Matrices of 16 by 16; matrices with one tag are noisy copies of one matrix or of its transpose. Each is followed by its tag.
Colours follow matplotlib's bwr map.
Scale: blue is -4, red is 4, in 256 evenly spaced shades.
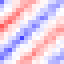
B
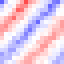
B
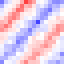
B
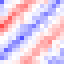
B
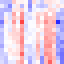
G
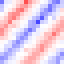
B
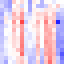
G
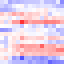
G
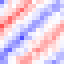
B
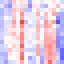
G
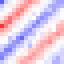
B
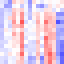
G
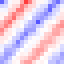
B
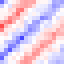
B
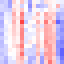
G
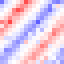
B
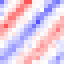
B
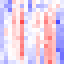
G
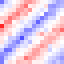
B
